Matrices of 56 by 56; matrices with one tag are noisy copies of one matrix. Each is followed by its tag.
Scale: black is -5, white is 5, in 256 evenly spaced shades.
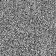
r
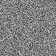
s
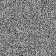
r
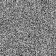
r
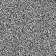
s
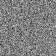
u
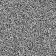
s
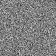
s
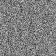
u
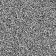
s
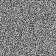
u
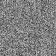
r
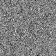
u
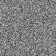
u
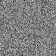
r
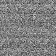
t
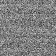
t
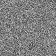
s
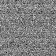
t
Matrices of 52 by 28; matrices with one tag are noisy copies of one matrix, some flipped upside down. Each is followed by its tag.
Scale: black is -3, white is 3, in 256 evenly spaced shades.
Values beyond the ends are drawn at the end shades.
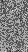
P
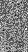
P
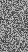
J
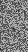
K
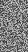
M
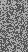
P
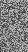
K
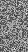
M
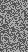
K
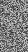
M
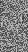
M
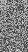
P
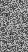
M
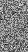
J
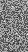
J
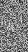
M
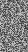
J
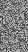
K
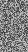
J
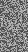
M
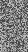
P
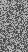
P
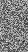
J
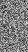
K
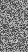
K
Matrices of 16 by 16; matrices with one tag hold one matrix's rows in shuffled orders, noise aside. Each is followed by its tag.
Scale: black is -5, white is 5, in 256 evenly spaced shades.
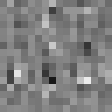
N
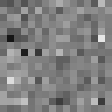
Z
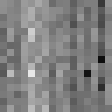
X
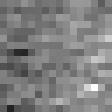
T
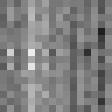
X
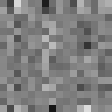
N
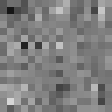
Z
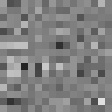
Z
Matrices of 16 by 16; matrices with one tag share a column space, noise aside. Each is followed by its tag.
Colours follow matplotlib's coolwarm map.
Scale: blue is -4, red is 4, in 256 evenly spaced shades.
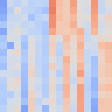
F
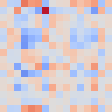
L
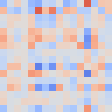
L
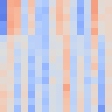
F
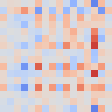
L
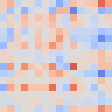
L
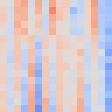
F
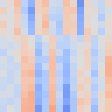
F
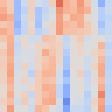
F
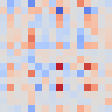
L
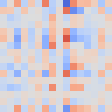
L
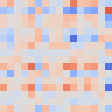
L
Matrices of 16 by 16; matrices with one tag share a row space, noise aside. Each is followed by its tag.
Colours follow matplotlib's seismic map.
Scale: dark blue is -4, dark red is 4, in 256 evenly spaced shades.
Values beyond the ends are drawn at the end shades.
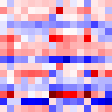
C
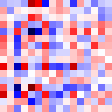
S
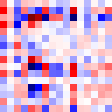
S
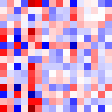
S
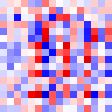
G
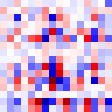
G
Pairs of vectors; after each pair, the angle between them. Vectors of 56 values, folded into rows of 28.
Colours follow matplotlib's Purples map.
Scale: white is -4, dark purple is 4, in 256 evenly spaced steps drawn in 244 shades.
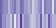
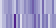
nearly opposite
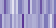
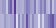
orthogonal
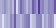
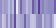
nearly parallel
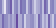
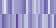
nearly parallel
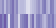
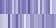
partly opposed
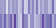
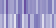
nearly opposite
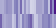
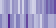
partly aligned
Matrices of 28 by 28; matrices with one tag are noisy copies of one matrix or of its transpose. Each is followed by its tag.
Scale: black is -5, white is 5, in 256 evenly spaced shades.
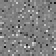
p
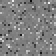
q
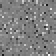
p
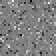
q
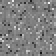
q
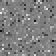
q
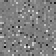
p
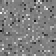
q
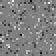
q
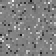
q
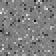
q
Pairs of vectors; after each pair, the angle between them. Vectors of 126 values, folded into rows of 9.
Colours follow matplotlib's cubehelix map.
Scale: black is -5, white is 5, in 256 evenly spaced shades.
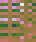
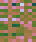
nearly parallel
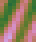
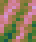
nearly opposite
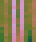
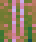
nearly parallel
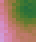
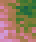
nearly parallel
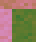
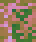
partly aligned
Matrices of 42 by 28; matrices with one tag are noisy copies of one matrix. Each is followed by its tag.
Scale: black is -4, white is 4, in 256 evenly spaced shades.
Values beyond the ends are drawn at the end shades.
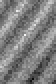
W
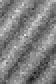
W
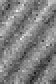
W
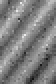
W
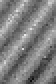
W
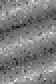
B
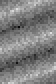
B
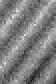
W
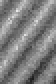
W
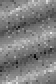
B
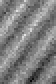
W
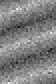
B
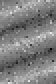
B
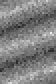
B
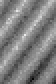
W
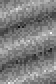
B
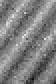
W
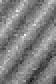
W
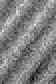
W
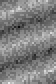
B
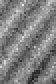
W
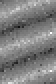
B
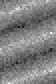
B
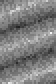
B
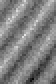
W
